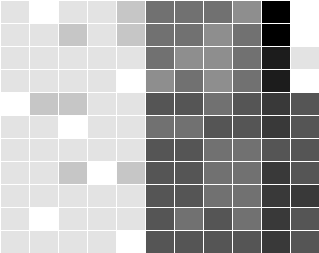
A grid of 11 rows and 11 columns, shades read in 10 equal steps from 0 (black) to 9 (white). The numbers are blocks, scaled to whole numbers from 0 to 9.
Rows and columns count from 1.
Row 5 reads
9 7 7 8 8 3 3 4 3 2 3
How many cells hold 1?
2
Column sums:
89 89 86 89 87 39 40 44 42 17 55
